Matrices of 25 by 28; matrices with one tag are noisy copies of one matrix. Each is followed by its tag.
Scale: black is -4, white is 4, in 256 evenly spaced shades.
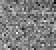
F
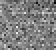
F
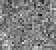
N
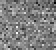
F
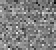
F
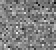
F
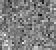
N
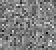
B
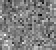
N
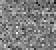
F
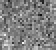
N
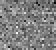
F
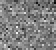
F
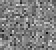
B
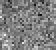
N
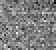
F
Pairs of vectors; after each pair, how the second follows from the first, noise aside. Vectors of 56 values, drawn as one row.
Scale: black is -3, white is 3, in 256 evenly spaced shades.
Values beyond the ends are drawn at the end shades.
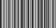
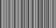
shrunk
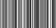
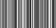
copied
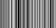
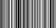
copied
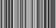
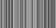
shrunk
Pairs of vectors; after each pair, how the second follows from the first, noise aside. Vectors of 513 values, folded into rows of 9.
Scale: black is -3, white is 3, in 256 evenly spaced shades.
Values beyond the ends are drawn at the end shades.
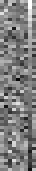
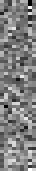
sign-scrambled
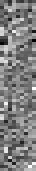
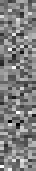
shuffled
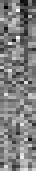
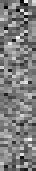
sign-scrambled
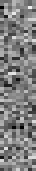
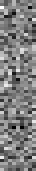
sign-scrambled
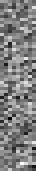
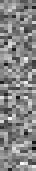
sign-scrambled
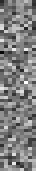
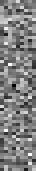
shuffled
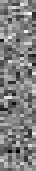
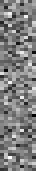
shuffled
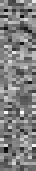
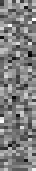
shuffled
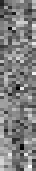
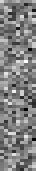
shuffled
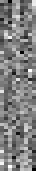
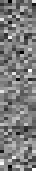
sign-scrambled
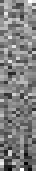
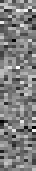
shuffled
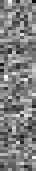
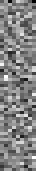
sign-scrambled
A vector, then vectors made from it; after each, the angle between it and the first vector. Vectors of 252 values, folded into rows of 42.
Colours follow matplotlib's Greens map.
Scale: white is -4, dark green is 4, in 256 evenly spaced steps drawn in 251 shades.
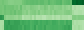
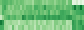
nearly opposite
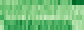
nearly parallel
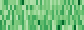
orthogonal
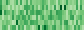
orthogonal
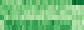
nearly parallel
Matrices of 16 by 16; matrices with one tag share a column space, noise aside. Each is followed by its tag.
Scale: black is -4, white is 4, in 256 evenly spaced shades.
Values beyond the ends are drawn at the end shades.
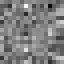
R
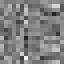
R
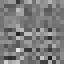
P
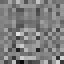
P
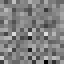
P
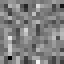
R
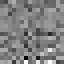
P
